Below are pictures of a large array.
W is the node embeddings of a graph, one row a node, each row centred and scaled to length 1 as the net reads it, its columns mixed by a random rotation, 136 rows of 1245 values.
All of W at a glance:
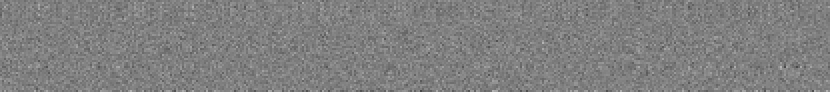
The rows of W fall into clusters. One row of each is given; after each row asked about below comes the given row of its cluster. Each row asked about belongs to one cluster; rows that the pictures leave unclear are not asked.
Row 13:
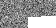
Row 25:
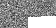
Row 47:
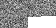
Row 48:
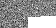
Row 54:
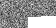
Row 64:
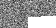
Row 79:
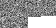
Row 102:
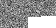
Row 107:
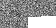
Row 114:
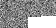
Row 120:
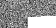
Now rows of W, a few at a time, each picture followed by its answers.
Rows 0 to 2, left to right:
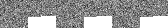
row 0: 102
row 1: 48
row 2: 54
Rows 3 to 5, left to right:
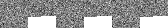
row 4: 114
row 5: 13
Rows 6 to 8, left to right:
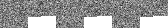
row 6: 64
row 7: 13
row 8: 102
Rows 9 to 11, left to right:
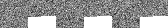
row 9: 13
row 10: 120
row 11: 120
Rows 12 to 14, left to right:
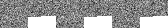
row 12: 13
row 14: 64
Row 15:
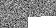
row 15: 47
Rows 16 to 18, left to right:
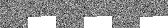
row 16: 114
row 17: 47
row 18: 13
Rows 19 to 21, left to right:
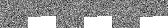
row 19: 25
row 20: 102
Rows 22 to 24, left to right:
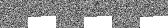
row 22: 13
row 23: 64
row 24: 13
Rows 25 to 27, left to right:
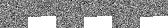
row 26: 79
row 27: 25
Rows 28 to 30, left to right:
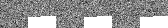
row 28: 48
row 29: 79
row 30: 64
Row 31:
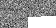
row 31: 47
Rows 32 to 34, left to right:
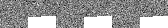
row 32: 79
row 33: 102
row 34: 13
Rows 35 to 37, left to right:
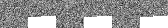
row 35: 13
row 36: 120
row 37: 102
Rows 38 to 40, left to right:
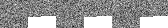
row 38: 47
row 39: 48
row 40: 54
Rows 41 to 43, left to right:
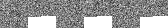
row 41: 107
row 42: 64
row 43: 25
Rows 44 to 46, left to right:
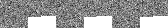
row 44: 102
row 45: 48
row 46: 114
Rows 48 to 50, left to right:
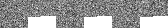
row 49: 107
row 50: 64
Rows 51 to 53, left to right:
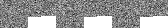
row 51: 102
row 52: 107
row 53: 25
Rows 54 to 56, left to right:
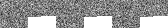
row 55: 47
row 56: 54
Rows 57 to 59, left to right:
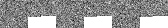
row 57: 114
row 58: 114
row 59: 47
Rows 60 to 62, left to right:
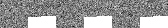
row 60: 25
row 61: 48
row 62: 107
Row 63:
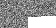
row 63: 25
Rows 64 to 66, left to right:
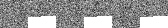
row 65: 64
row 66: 54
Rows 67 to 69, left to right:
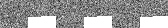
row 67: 54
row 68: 13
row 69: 47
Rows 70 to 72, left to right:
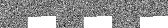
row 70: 25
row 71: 25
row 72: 64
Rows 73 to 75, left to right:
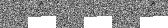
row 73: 64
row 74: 25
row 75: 64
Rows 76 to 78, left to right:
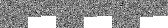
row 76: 102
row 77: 25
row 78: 102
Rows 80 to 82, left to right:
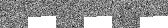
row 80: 79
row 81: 48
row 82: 54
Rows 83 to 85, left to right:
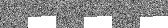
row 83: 13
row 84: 54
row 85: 47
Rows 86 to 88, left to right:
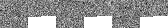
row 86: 107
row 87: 114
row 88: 54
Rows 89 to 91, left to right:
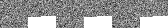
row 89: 13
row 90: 25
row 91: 48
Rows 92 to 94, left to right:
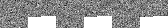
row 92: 79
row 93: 102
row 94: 47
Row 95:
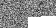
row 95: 64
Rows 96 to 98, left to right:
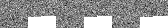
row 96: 120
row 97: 102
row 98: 13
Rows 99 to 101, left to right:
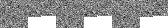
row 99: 102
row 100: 102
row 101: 102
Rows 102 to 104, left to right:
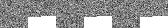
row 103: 47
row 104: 48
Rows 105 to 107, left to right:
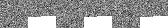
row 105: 25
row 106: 47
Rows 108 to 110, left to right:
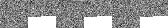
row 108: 114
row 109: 114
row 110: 25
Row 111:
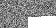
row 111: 25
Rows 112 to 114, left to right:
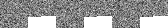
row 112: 47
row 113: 47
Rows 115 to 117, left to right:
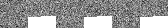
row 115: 48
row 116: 13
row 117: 107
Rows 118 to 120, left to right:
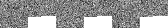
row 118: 54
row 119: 79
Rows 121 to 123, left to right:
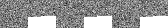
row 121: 120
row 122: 102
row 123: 120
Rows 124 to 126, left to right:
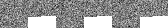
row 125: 114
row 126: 48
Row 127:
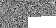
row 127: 114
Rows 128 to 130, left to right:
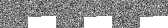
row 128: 64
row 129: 48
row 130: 54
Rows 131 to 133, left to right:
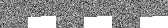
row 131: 13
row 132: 79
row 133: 47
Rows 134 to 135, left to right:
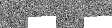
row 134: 54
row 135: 120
